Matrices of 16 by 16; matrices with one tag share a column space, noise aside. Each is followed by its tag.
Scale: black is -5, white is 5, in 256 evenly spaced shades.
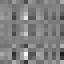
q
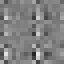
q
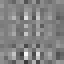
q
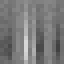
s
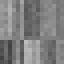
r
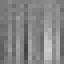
s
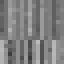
r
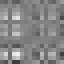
q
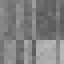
r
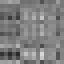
q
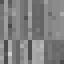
r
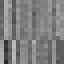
r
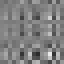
q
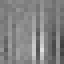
s
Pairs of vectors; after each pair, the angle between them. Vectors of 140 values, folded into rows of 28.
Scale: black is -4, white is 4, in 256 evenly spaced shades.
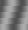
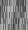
partly aligned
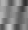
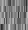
partly aligned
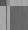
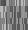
partly aligned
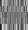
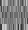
nearly parallel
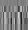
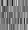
orthogonal
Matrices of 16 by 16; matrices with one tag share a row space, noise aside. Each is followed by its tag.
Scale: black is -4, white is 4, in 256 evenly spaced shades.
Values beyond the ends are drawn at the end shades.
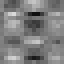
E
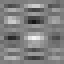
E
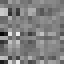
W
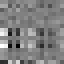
W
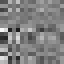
W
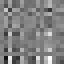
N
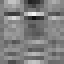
E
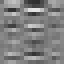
E
